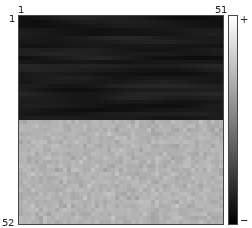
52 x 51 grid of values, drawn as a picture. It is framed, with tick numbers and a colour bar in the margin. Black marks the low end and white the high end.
The table splits into 2 rows of 1 panel. Panel 1,1: very low, streaked across, faint in contrast. Panel 2,1: high, fine-grained, faint in contrast.
